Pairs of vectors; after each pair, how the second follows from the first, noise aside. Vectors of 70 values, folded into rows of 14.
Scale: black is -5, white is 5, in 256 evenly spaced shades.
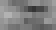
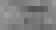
shrunk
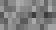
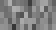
shuffled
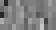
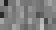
copied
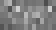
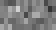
sign-scrambled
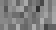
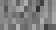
copied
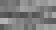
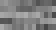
negated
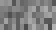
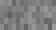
shrunk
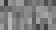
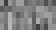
copied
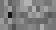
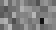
shuffled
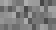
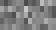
negated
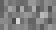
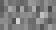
copied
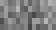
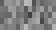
shuffled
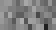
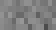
shrunk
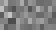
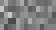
copied
